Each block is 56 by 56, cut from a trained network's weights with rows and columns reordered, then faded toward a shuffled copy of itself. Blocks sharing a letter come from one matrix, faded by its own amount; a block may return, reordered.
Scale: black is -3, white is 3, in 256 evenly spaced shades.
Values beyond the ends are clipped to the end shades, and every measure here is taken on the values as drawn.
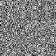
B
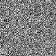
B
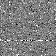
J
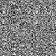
B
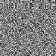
B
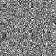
B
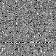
J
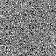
J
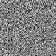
B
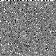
J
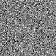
J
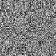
B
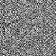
B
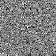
J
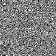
J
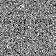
J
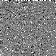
J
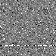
J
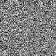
B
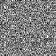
B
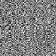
B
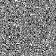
J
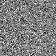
J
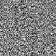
B
